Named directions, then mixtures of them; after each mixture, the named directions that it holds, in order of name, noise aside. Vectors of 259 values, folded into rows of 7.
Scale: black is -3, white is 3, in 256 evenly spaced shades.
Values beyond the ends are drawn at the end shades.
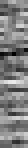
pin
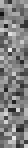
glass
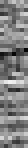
pin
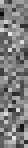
glass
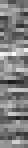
pin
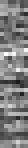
pin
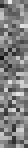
glass, pin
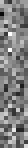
glass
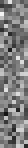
glass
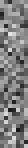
glass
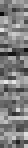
glass, pin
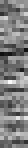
pin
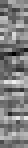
pin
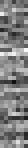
glass, pin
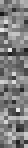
glass, pin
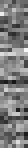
glass, pin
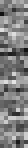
glass, pin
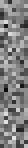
glass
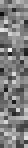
glass, pin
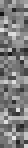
glass, pin
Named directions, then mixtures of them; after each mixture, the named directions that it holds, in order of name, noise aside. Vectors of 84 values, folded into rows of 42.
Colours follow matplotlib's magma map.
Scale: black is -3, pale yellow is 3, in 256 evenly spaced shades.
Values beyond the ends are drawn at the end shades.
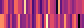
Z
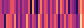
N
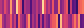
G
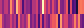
G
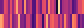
G, Z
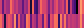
G, N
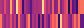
G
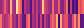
G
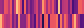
G, Z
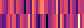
G, Z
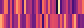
G, Z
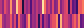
G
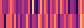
N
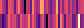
G, Z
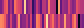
Z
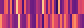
G, Z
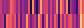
N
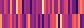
G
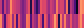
G, N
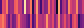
N, Z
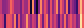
N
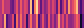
N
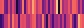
G, Z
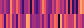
G, N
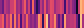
N, Z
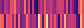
N, Z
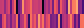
G
